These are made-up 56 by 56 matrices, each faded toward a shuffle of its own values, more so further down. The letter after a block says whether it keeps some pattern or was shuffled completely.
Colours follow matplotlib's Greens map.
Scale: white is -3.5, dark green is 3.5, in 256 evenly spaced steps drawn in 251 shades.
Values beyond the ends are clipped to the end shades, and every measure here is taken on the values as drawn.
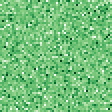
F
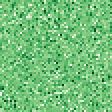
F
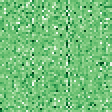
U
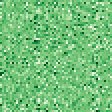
U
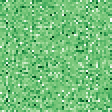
U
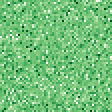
F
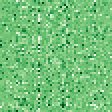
U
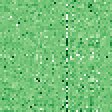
U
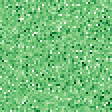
F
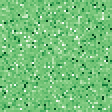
F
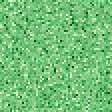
F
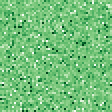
F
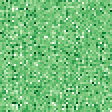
U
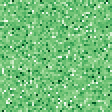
F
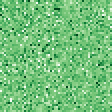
U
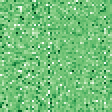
U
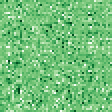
U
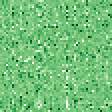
U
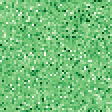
F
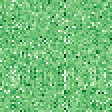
U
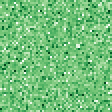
F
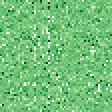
U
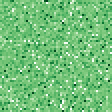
F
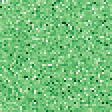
F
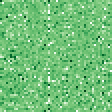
U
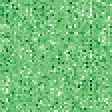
U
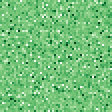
F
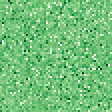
F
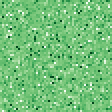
F
